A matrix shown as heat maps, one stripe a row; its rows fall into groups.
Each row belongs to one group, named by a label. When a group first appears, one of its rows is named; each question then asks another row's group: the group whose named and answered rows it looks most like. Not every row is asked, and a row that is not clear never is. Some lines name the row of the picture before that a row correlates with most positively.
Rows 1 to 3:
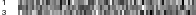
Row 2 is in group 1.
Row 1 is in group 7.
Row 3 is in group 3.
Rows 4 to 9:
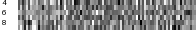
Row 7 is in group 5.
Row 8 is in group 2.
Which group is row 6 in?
3
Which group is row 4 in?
5
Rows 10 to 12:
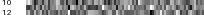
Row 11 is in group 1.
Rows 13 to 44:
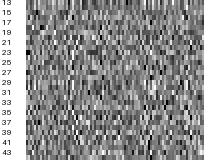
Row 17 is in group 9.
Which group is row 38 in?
5
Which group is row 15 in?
2
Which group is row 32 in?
9
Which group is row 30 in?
5
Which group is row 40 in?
7
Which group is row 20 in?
9
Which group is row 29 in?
5
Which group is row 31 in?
1
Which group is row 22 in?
7
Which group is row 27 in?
1
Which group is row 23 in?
1
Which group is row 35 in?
5
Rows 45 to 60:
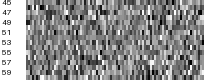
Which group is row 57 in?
1
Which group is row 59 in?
9
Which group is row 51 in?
7
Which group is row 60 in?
2
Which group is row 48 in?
9
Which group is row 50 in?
3
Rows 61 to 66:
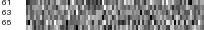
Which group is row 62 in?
3
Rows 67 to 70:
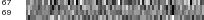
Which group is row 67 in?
7
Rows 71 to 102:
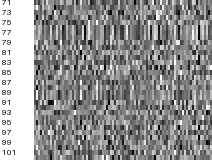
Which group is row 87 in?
5
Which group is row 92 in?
2
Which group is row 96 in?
7
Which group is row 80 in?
5
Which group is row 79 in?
9
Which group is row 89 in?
5
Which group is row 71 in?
5
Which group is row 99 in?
9
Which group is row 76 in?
7
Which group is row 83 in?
1
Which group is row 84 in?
9
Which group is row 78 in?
7
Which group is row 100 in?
5
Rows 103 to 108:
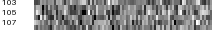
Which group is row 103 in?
3
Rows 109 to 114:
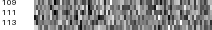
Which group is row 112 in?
1
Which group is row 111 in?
9
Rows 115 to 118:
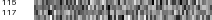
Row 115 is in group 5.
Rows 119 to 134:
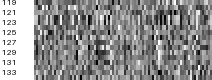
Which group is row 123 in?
9
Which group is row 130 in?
1
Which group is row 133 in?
9
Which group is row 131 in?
1
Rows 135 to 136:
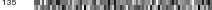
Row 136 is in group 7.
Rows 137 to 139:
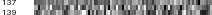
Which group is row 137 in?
1
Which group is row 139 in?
3
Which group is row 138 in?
9
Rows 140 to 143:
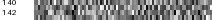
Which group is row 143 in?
2
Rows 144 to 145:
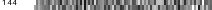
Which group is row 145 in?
7
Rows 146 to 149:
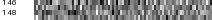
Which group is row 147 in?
5
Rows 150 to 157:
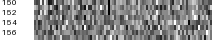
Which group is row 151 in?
9
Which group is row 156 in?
2
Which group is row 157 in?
9
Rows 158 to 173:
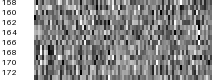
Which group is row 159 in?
3
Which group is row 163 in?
7
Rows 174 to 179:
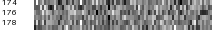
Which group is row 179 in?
1
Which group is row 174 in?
5
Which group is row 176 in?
3
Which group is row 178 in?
5
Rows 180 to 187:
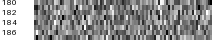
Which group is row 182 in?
2
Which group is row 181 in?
1
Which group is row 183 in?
7
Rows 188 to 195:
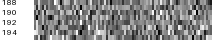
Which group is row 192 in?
5
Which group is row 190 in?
5
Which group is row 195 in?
2
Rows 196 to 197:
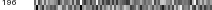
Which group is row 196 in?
5
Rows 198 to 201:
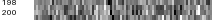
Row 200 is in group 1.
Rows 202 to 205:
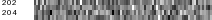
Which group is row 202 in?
5
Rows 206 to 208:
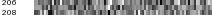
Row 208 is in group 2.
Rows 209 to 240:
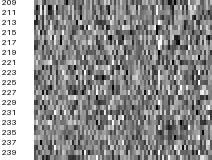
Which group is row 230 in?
2
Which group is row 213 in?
1
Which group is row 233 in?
3
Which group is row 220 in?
7
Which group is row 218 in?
1
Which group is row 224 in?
1
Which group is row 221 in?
3
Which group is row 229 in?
1
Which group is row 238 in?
2
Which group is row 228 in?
3
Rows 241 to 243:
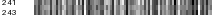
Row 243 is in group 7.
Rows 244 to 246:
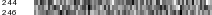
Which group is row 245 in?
9
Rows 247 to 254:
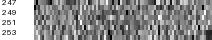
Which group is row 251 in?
5
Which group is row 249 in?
5
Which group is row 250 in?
1
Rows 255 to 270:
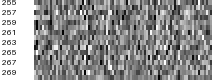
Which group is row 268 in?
9
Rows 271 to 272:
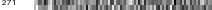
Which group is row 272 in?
3
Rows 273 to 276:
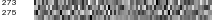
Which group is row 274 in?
9
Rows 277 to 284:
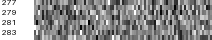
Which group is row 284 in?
3
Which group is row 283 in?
5
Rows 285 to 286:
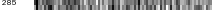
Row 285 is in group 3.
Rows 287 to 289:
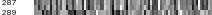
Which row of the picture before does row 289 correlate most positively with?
285
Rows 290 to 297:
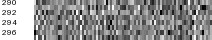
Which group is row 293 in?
5
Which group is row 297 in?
5
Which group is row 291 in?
3
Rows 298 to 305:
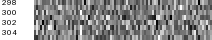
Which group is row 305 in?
1
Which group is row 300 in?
5
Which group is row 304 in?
5
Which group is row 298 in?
7
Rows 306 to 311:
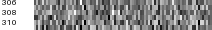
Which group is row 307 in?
7
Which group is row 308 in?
3
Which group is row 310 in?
7
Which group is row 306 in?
5
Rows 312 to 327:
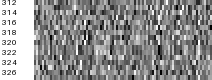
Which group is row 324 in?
5
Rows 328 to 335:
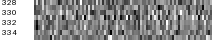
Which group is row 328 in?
5
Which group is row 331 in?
7
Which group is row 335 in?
9
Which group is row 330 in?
5
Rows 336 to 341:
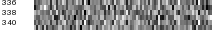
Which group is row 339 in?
9
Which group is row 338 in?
7
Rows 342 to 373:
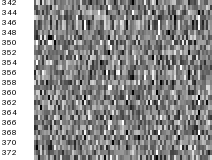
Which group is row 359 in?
9
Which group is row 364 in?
7
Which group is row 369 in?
7
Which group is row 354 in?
3
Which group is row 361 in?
7
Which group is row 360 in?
2
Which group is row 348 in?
1
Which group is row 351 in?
9
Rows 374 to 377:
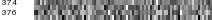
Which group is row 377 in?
7
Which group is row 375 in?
7
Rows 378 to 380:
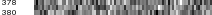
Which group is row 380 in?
2
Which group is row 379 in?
1
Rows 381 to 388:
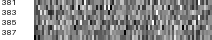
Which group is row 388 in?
1
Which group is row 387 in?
1
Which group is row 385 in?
5
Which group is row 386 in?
2
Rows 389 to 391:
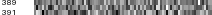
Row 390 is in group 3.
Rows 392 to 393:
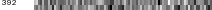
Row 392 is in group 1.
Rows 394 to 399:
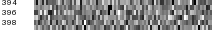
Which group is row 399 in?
7
